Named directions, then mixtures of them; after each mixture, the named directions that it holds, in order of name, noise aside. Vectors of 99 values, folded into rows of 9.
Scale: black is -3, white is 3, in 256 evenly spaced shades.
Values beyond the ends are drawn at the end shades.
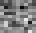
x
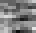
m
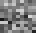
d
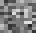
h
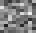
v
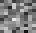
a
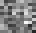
h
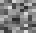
a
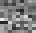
d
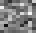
v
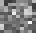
h, v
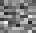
d, x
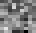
a, m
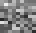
d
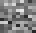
d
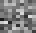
d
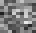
h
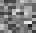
h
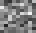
v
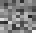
d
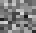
d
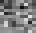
x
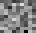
a, v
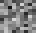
a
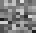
d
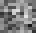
h, m
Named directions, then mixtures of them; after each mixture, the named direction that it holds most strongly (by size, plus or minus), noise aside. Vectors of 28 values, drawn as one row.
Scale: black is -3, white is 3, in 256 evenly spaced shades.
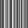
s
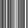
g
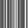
g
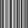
s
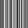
s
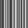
s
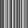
s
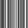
g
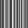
s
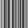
s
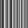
s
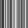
g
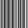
s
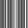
g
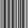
s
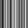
g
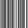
g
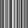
s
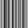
s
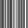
g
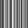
s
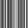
g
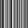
s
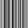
s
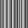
s
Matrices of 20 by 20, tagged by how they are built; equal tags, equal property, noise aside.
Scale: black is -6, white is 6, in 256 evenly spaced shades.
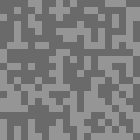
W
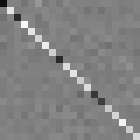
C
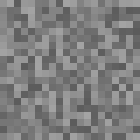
W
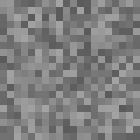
W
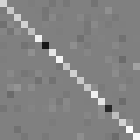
C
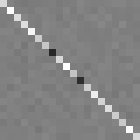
C
